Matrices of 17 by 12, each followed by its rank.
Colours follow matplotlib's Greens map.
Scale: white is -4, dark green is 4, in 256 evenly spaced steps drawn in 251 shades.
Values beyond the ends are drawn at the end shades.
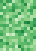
full rank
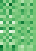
two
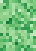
full rank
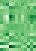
two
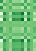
one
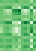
two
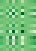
one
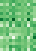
two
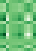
one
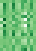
two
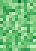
full rank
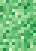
full rank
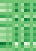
one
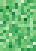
full rank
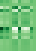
one
